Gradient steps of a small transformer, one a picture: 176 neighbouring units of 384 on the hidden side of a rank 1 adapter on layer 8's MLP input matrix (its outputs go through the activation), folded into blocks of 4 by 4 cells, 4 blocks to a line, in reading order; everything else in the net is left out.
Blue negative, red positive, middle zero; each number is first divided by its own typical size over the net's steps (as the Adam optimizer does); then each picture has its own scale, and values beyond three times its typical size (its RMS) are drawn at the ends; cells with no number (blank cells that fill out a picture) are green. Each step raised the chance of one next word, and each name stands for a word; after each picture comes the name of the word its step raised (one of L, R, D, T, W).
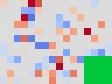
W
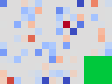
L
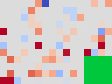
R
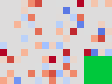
R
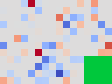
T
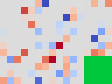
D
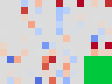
D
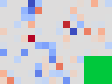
L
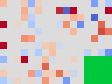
T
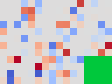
W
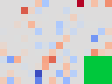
D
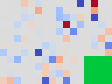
L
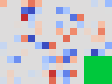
W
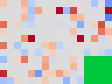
T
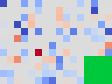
W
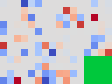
R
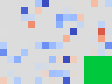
L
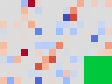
D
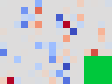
L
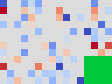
W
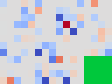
L
